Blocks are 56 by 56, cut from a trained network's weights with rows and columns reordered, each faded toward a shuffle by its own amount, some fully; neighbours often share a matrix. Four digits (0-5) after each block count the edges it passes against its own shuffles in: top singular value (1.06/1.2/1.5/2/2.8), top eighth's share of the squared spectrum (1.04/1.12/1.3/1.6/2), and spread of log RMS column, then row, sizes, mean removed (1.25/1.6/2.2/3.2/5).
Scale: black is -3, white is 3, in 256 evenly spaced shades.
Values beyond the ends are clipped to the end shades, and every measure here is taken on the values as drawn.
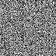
1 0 0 0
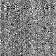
2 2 0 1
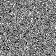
0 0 0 0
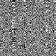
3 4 3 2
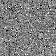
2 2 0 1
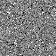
1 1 0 1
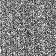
2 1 0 0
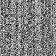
3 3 0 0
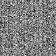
2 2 0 1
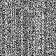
3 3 0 0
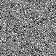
0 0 0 0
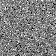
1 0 0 0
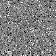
2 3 1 1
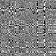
4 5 3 3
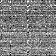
4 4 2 2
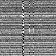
5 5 2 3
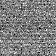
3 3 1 0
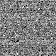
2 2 0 0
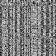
4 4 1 2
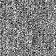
2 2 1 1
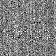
2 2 0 1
